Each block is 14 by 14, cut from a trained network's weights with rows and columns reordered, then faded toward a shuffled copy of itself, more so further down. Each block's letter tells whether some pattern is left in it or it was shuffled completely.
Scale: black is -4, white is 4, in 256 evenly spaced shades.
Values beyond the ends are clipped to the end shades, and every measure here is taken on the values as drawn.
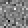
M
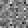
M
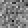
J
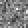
J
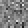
M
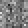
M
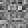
M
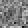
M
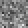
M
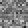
J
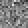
J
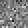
J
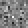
J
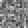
J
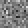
M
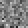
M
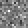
J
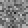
J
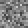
J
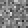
J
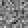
J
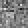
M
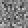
J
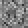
M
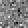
J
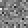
J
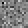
M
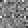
M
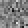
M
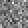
J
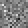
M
